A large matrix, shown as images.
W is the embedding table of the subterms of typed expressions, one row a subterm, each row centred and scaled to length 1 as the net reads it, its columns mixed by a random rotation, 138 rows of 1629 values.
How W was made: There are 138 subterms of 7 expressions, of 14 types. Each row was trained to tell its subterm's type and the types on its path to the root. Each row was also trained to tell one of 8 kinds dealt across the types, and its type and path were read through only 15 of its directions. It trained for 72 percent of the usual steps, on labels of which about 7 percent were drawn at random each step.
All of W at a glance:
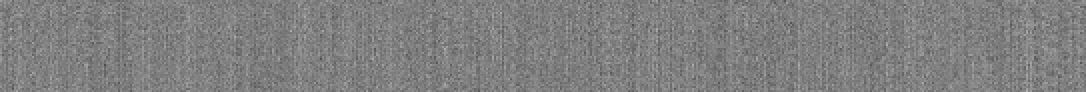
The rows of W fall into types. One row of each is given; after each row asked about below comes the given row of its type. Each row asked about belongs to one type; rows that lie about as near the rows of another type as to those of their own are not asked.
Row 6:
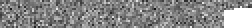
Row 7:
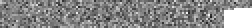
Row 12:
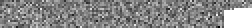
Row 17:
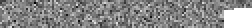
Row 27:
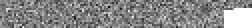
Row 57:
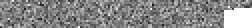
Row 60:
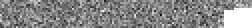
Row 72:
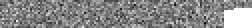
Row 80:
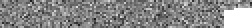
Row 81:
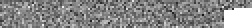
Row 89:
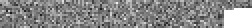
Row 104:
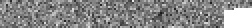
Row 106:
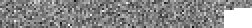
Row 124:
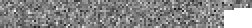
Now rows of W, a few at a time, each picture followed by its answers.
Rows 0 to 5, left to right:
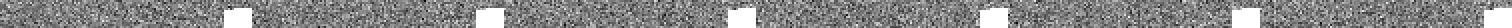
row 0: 72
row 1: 57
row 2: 124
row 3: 6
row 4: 57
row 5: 106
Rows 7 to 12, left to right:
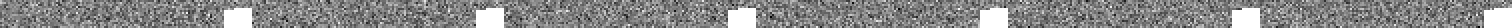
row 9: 81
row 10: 89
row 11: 72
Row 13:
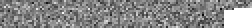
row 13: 81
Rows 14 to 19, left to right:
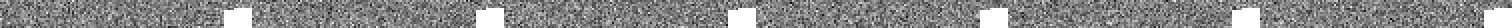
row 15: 60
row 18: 81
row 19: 89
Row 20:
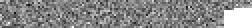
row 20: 81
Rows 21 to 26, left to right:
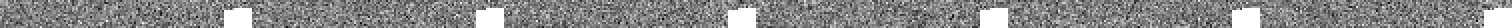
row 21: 27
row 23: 124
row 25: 104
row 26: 12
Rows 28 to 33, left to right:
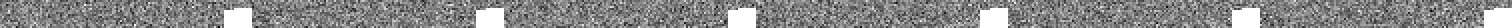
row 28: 12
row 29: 81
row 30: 104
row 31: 7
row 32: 27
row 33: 7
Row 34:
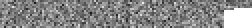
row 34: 17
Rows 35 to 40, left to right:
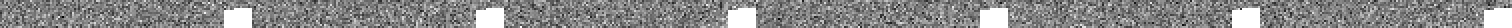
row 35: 60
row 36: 7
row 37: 7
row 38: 80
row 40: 89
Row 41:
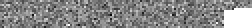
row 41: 124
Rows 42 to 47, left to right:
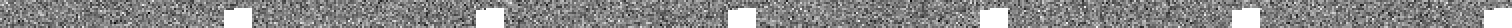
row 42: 124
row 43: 104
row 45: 72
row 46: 60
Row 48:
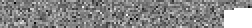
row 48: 89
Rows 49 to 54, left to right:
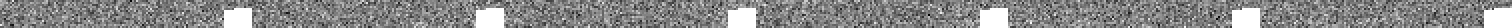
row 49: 7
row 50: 6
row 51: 72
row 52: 124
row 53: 81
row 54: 104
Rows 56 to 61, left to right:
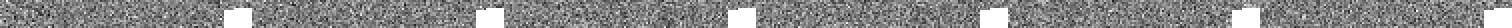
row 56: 89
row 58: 104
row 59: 104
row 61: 27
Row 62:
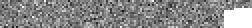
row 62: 81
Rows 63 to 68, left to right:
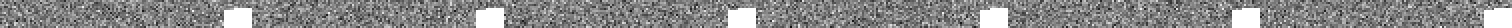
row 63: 6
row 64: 7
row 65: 124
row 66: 72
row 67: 81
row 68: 89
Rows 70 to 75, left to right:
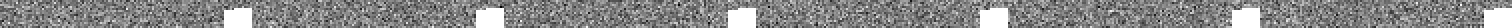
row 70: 81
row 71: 89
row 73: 106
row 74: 124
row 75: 12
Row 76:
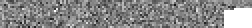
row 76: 106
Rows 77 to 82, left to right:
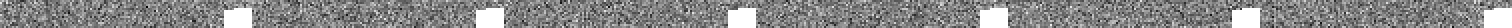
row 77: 27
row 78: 27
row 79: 106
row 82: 106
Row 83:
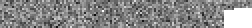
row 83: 106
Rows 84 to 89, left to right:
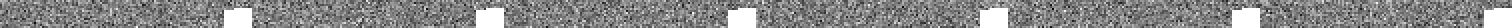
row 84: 89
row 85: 104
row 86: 60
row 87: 27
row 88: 60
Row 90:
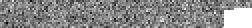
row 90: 80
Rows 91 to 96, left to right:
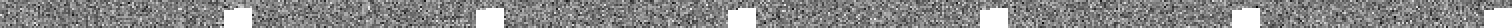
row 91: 12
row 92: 57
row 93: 7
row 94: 57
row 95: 89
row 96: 104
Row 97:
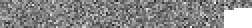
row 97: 72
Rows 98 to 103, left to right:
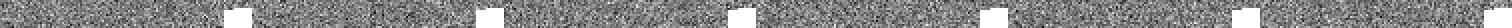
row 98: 72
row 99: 57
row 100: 6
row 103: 60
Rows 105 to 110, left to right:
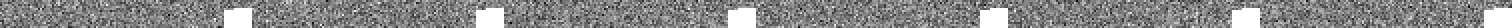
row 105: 17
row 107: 80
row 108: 60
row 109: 6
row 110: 80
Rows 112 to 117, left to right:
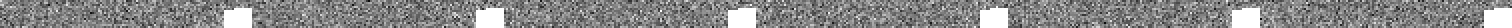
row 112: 7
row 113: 72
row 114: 27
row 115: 57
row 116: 7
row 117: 60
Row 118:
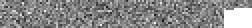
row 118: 124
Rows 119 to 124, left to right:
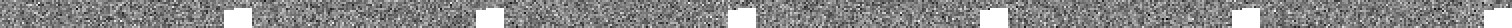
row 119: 57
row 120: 60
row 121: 72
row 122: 12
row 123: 12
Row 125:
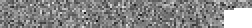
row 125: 106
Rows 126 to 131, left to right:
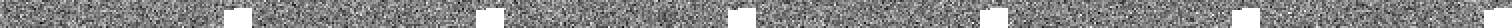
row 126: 106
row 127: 57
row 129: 80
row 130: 72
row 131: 124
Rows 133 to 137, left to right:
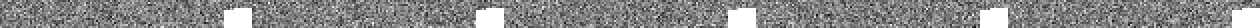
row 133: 6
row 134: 6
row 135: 57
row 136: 12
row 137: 7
